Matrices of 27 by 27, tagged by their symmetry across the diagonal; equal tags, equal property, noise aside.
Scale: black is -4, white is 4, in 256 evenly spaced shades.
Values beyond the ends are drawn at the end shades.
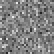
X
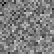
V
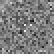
V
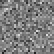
X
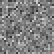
V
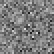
V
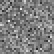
V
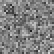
V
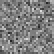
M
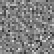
M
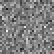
X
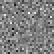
M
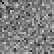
V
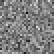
X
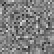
V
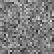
X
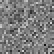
V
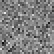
X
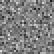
M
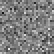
X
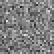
M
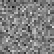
X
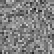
X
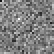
V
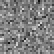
M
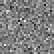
M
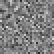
M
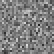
X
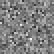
M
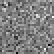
M
